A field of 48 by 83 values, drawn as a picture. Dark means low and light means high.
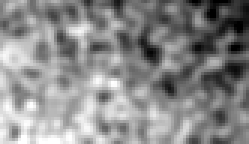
Ninth with the highest average: bottom left. Grain: blotchy. Slope: up to the bottom left. Histogram: bell-shaped. Stripes: none. Odd rows or columns: none. Mirror symmetry: none. Ninth with the lowest average: top right.
